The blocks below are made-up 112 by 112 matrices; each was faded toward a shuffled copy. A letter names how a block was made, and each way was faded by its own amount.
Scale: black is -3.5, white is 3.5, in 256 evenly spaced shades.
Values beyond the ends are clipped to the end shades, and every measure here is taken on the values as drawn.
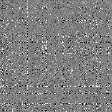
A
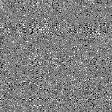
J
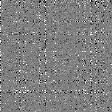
A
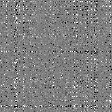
A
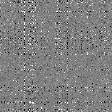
A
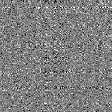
J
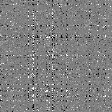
A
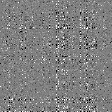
A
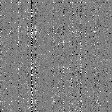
A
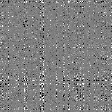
A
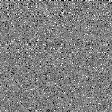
J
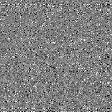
J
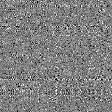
J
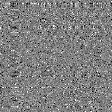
J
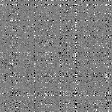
A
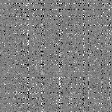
A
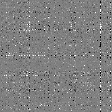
A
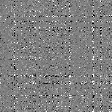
A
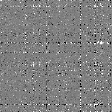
A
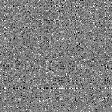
J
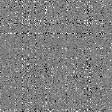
A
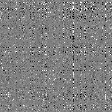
A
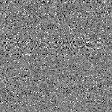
J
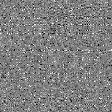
J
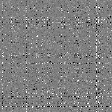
A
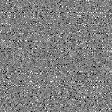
J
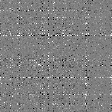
A
